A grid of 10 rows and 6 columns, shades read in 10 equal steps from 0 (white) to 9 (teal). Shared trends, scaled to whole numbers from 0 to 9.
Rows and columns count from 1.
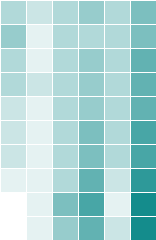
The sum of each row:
20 19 20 21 19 21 21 21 23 22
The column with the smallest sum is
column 2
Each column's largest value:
4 2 5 7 3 9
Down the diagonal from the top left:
3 1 3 4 3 7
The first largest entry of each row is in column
6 6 6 6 6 6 6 6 6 6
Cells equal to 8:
1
